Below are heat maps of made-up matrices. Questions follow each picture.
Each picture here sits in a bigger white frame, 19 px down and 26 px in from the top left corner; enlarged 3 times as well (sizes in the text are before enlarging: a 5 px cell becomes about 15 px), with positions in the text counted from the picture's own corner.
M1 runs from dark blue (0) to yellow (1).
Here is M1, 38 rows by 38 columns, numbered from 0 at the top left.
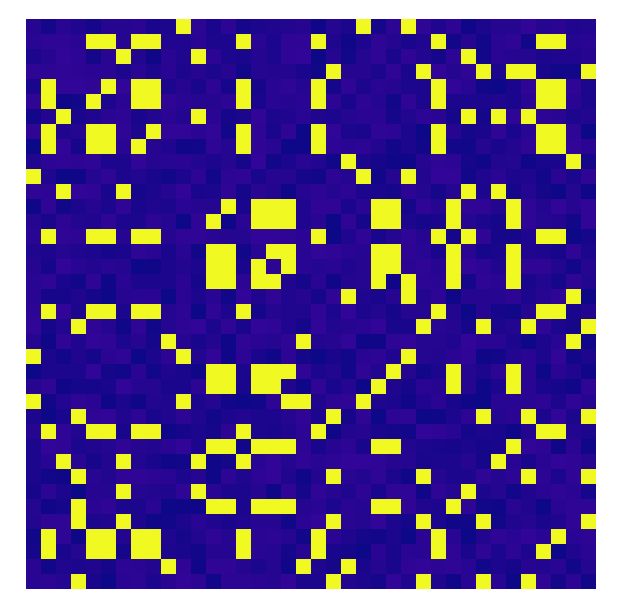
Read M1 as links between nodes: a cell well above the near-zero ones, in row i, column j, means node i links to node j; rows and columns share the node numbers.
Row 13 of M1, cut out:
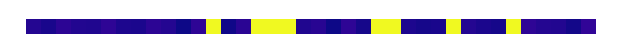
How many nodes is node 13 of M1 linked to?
8
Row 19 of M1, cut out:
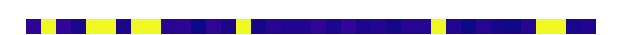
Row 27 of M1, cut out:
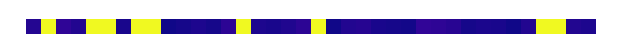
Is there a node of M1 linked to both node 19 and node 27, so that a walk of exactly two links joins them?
yes
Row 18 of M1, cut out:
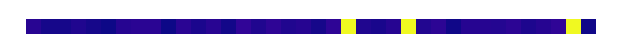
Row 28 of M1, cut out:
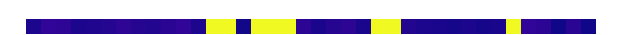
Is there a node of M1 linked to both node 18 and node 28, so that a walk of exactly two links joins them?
no
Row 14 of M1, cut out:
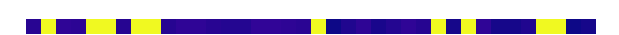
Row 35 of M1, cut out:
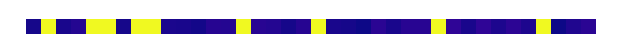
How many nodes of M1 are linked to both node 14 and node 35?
8
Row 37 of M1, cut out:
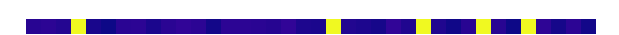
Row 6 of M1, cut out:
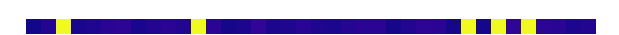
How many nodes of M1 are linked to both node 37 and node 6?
1
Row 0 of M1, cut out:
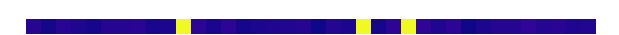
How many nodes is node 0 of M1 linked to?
3
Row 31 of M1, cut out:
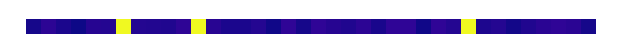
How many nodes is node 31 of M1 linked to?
3
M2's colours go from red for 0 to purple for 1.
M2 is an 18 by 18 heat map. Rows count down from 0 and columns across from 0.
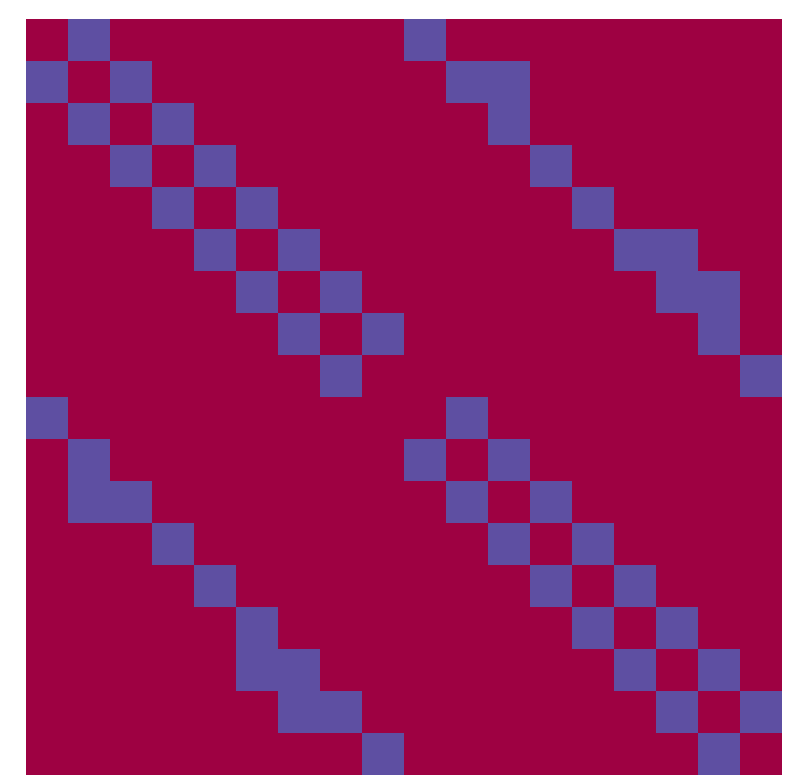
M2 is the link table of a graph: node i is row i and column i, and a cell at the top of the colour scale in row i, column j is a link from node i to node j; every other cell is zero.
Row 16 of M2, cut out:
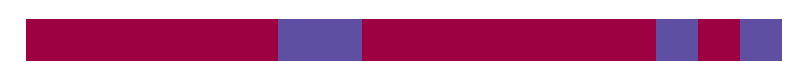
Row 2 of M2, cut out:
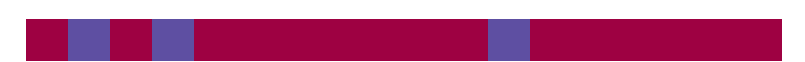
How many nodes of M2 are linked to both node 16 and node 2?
0
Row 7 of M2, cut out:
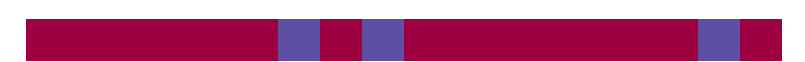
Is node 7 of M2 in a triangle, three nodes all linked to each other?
yes
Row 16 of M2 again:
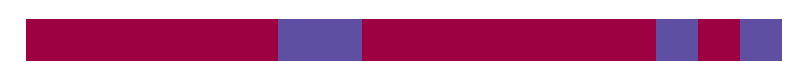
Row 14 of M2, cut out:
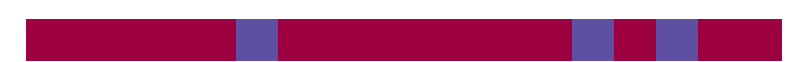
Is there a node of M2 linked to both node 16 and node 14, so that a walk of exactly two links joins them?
yes
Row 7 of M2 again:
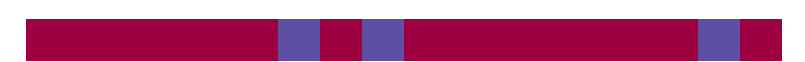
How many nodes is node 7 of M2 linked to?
3
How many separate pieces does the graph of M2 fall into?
1
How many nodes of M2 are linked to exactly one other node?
0
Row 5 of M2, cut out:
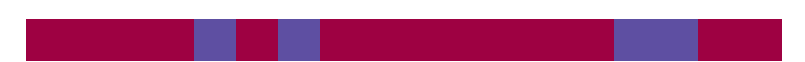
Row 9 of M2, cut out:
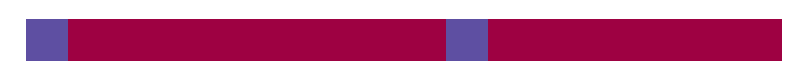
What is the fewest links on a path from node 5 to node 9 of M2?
6
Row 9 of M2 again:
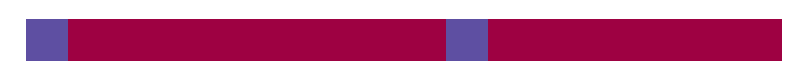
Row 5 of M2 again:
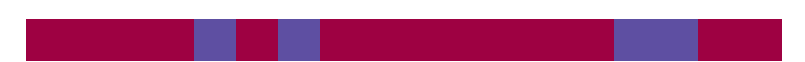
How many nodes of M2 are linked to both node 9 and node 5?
0
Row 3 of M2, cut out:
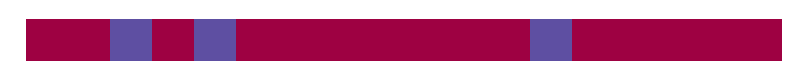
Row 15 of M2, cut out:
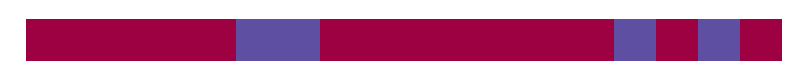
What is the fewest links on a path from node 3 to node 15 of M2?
3
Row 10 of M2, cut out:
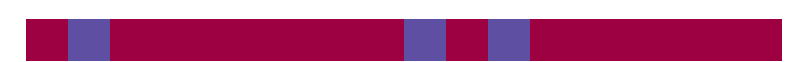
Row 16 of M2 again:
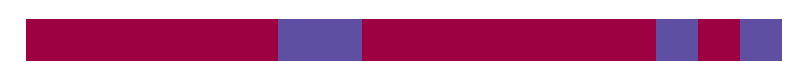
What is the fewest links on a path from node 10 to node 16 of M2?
6
